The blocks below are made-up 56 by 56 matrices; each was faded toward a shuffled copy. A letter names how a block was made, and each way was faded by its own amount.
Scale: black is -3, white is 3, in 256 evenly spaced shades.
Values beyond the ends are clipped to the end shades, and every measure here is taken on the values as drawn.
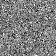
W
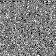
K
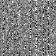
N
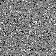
K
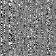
N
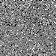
K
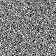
W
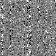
N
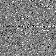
K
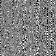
N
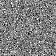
W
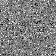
K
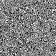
W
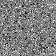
K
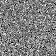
W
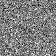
W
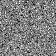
W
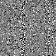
N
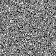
W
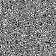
K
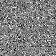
K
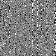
N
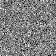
W
